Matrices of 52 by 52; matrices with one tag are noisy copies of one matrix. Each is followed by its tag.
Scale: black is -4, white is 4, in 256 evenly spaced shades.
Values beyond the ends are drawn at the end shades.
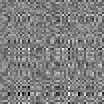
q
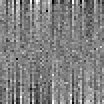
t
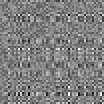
q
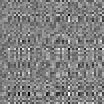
q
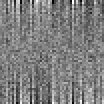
t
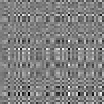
q
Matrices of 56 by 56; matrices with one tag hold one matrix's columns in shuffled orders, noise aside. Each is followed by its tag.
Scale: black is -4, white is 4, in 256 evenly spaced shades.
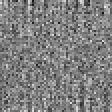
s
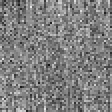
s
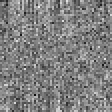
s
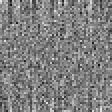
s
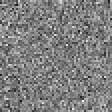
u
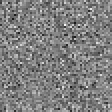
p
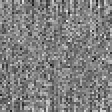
s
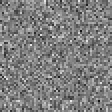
u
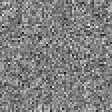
p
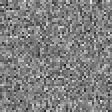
u
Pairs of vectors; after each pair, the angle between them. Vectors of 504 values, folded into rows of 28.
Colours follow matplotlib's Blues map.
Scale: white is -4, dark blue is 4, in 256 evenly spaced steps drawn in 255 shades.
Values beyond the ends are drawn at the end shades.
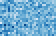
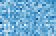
nearly opposite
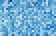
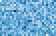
partly opposed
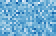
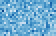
partly opposed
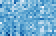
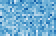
partly opposed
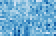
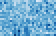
nearly parallel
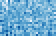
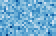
partly aligned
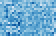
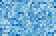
partly aligned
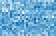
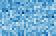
nearly opposite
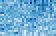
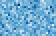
orthogonal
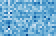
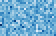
orthogonal
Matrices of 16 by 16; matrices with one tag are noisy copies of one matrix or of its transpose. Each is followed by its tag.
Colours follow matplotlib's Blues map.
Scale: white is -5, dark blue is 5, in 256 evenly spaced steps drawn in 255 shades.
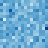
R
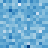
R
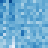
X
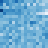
X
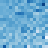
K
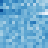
X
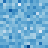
R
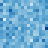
R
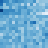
X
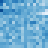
X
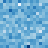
R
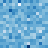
R
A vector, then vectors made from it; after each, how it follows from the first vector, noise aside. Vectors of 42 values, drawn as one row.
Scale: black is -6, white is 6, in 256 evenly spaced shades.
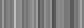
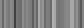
negated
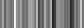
scaled up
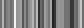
scaled up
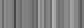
negated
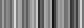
scaled up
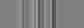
partly zeroed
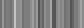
copied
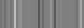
partly zeroed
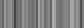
negated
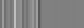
partly zeroed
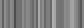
negated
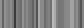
negated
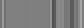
partly zeroed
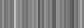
copied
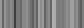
negated
